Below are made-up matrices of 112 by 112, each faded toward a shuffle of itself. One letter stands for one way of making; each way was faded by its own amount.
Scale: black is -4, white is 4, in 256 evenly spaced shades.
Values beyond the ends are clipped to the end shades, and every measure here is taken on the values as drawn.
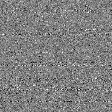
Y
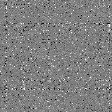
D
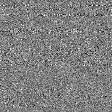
Y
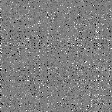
D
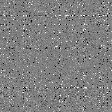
D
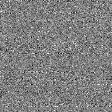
Y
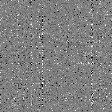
D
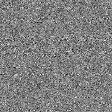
Y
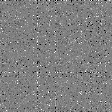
D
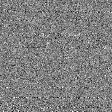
Y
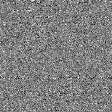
Y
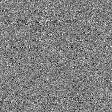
Y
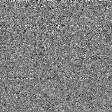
Y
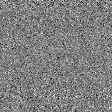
Y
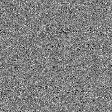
Y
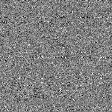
Y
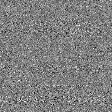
Y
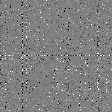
D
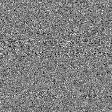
Y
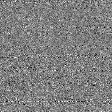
Y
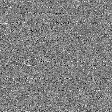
Y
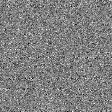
Y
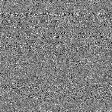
Y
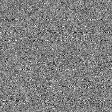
Y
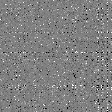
D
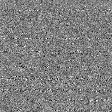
Y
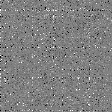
D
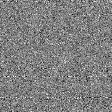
Y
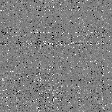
D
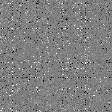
D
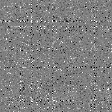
D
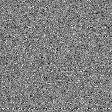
Y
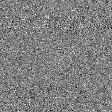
Y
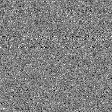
Y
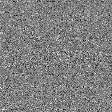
Y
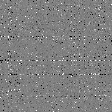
D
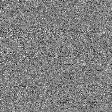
Y
